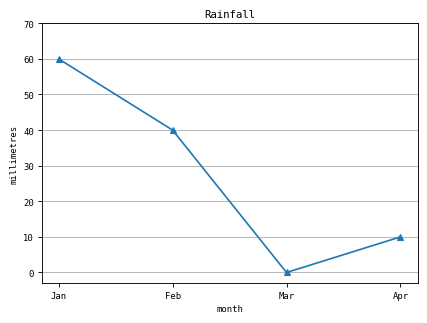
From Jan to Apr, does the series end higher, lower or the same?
lower
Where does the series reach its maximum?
Jan
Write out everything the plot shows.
Title: Rainfall
x-axis: month, ticks Jan Feb Mar Apr
y-axis: millimetres, ticks 0 10 20 30 40 50 60 70
Values:
60 40 0 10
